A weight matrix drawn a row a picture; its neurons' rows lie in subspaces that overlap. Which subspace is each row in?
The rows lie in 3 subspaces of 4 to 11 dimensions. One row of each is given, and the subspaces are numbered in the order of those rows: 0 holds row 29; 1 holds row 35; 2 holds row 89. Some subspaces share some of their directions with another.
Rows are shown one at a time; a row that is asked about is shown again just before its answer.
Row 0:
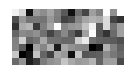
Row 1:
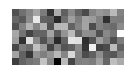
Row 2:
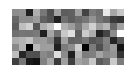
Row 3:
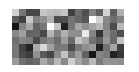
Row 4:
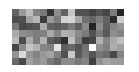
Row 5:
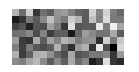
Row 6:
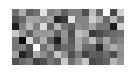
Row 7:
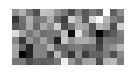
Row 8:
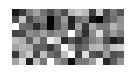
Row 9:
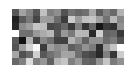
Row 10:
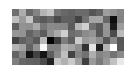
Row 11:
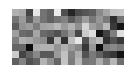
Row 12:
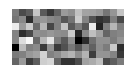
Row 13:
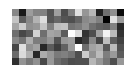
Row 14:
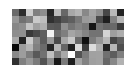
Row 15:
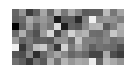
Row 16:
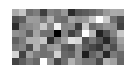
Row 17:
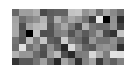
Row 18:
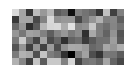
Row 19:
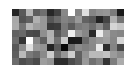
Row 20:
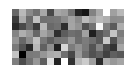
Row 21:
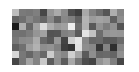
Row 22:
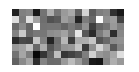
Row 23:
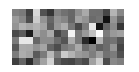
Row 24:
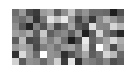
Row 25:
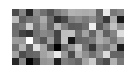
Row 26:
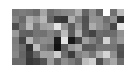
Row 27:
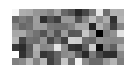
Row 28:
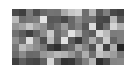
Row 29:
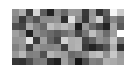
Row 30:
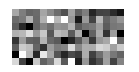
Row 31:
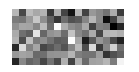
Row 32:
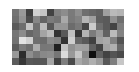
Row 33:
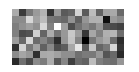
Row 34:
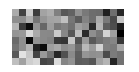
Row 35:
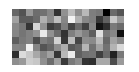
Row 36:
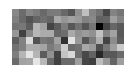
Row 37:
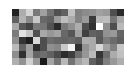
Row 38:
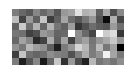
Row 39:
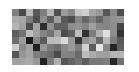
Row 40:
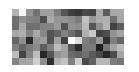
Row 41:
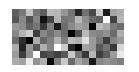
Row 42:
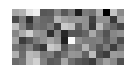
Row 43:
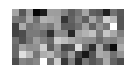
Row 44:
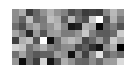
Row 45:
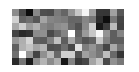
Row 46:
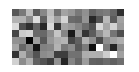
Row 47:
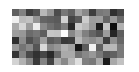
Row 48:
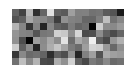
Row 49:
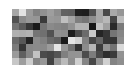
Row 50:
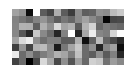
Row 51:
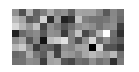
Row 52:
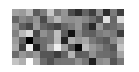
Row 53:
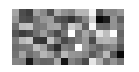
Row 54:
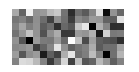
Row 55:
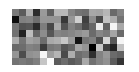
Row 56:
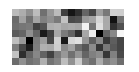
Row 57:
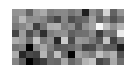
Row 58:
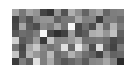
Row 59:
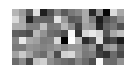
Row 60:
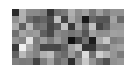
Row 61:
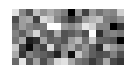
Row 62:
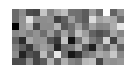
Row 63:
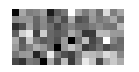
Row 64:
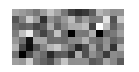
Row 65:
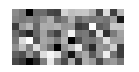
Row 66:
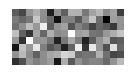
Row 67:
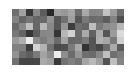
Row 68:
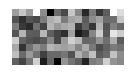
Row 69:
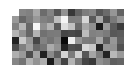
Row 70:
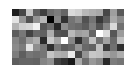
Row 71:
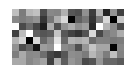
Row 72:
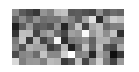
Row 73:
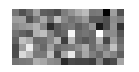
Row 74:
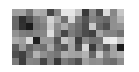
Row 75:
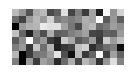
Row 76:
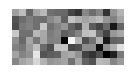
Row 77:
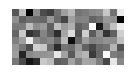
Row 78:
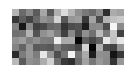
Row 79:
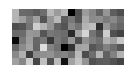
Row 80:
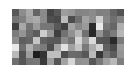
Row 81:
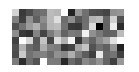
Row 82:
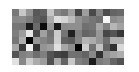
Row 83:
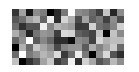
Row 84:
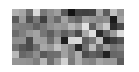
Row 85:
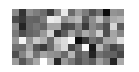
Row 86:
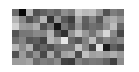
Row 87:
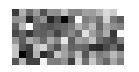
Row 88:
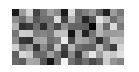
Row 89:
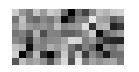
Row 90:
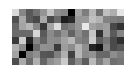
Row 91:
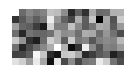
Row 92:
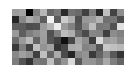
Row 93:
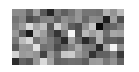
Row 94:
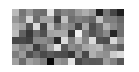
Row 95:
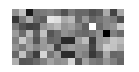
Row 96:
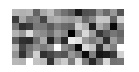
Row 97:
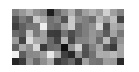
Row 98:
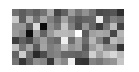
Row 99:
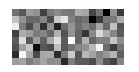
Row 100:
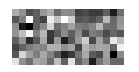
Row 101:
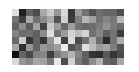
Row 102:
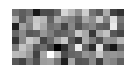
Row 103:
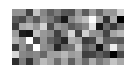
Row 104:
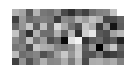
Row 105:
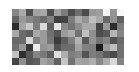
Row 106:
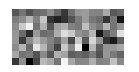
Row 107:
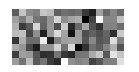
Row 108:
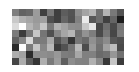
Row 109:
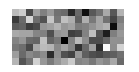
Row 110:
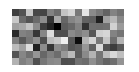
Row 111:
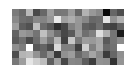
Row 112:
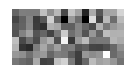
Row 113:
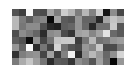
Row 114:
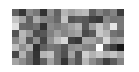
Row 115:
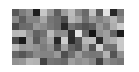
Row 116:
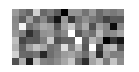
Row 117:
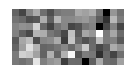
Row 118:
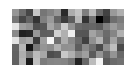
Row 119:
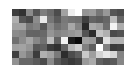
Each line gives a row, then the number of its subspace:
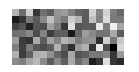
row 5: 0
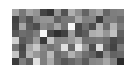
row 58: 0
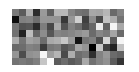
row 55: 0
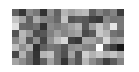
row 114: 1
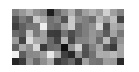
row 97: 0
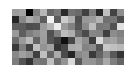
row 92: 2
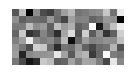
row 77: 2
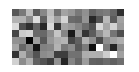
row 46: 1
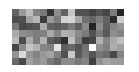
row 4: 2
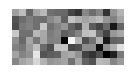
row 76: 1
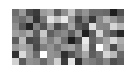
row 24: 2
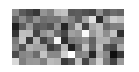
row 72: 0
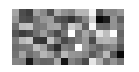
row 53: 0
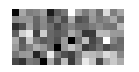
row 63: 0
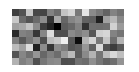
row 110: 2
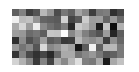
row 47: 0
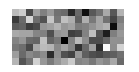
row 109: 2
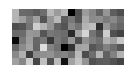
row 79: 0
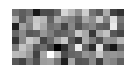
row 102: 0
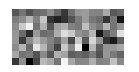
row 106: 0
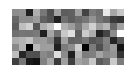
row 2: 1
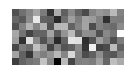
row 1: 2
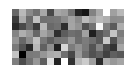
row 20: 0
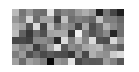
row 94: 0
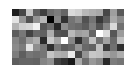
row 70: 2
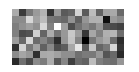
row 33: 2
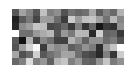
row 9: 1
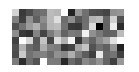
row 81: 0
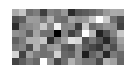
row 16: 0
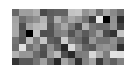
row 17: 0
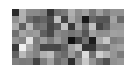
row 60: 0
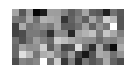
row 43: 0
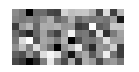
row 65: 2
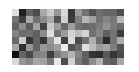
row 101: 0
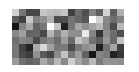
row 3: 0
